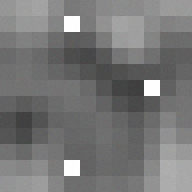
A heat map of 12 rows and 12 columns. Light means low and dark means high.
There are no regular stripes. There are three isolated cells, each far lower than the cells round it. There is no overall slope.
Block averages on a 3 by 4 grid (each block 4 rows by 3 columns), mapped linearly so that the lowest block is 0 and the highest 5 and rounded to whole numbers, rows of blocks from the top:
1212 | 4352 | 2230
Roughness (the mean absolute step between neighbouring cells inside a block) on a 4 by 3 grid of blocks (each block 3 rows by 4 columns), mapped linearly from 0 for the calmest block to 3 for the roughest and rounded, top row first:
1 3 1 | 0 1 3 | 1 0 1 | 1 2 1
